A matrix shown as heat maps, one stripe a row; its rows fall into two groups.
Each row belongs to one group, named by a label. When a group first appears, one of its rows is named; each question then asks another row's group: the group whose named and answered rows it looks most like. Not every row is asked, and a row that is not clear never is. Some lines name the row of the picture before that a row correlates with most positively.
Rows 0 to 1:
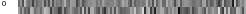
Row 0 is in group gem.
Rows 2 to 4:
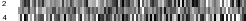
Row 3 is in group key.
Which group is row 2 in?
key
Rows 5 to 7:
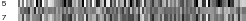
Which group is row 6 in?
key
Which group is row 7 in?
key
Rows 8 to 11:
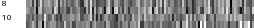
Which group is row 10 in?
key
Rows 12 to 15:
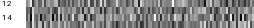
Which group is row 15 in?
key
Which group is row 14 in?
gem
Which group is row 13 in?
key
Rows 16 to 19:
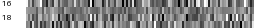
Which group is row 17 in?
key
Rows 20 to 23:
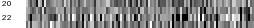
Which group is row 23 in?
key
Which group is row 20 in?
key
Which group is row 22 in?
key
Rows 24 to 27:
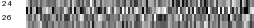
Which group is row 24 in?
key
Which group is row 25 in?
gem
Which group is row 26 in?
gem
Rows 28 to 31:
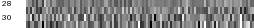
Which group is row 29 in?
gem
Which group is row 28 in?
key
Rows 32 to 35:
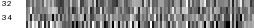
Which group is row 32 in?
key
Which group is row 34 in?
gem
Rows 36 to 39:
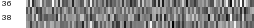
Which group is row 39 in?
key
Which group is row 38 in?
gem
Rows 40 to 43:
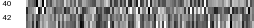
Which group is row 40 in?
key
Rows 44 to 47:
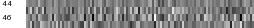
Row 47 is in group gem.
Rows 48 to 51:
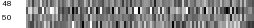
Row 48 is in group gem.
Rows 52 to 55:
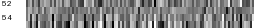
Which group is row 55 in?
gem
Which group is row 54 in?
gem
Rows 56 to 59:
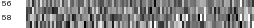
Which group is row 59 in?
gem
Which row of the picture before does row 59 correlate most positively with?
55
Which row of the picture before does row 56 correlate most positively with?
52
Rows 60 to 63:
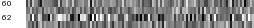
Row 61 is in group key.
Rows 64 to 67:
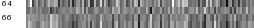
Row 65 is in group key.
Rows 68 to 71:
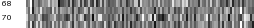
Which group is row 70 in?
gem
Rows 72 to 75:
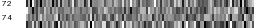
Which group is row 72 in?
gem
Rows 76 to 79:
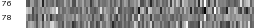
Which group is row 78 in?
key
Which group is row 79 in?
key
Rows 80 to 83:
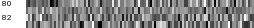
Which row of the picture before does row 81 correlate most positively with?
77
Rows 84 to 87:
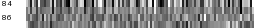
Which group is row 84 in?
gem
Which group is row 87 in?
key
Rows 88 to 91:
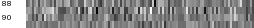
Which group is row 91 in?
gem
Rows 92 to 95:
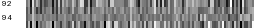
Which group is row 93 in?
gem
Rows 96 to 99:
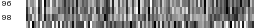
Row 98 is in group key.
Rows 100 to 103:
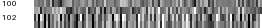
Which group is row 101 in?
key
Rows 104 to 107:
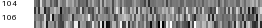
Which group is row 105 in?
gem
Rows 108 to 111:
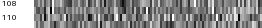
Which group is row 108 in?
key
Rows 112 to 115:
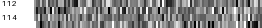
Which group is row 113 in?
key
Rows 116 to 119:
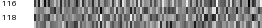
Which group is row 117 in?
gem
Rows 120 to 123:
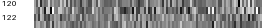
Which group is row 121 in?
key
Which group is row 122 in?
gem
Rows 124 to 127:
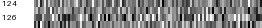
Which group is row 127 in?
gem
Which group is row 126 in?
key
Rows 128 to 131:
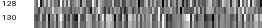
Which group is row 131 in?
gem
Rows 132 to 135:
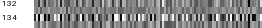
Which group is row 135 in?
gem
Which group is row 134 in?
gem
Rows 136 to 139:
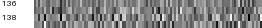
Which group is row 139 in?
gem
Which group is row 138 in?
gem
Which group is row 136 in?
gem
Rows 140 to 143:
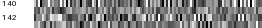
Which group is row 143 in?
key
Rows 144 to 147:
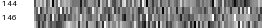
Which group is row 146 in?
key
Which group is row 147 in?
key
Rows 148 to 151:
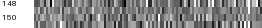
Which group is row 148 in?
key
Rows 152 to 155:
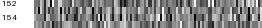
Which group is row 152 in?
key
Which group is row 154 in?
gem
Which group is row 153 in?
gem
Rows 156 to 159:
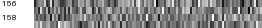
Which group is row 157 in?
gem
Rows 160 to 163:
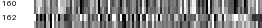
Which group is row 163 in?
key
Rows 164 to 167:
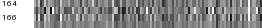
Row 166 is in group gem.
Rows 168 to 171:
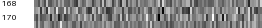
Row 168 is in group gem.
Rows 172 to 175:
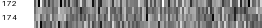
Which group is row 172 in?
gem
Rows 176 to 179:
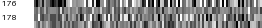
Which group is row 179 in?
gem
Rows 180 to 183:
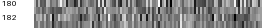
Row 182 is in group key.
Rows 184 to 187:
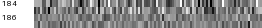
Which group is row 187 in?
gem
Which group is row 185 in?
gem
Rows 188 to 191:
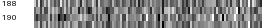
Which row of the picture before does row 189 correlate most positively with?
186
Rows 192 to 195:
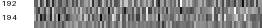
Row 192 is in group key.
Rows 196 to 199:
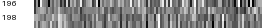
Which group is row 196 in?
gem
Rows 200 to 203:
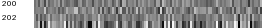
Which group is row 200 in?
gem
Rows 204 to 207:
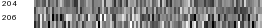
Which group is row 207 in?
gem
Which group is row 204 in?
gem
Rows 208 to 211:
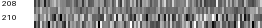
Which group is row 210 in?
gem
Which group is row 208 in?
gem
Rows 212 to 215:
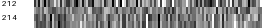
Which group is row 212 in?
gem
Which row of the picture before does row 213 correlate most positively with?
210
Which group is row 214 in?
key
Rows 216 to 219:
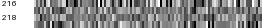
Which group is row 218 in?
key
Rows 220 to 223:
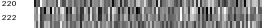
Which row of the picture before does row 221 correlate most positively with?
218
